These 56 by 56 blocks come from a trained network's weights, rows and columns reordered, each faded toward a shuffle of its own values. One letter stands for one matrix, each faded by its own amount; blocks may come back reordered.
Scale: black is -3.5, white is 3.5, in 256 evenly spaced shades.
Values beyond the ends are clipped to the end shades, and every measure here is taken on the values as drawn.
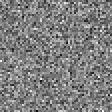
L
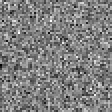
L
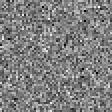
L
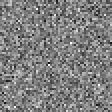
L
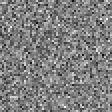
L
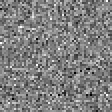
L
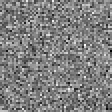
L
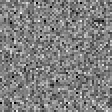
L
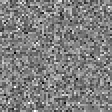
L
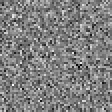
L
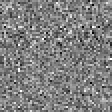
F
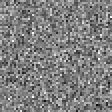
L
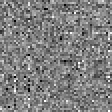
F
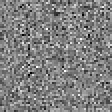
F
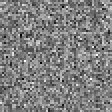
L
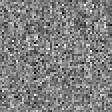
F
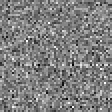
F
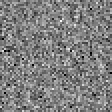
L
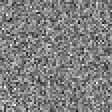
L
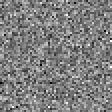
L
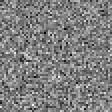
L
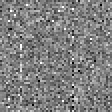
F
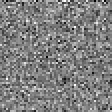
F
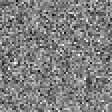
L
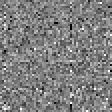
F
